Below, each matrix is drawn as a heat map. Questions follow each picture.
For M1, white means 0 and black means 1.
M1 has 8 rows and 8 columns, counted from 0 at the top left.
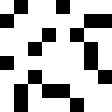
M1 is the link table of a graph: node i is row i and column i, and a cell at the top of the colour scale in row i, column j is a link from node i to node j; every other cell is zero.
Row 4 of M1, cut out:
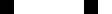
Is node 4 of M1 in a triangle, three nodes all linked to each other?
no
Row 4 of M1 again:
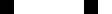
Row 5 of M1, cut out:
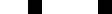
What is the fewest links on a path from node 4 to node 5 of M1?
4
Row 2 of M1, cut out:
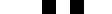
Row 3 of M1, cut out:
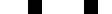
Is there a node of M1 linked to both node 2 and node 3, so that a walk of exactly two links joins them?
no
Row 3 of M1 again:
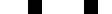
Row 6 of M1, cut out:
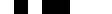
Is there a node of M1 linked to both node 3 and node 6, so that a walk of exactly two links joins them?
no
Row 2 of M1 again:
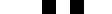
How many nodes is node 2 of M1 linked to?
2
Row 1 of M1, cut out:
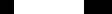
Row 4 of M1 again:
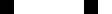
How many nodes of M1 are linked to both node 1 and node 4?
2
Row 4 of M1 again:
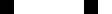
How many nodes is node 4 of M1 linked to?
2
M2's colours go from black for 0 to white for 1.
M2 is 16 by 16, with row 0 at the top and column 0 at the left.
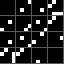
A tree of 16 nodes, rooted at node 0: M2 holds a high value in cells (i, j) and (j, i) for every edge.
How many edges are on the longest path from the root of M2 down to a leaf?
8
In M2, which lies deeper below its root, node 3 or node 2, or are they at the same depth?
node 2
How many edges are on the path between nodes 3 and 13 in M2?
1
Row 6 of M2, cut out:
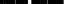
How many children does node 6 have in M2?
0
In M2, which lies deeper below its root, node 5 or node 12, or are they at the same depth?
node 12
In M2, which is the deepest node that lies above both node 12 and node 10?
5
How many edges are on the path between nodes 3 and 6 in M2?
4
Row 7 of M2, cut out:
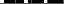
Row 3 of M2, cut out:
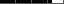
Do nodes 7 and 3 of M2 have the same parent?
no
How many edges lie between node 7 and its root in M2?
1
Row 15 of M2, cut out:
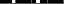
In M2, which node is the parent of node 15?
3
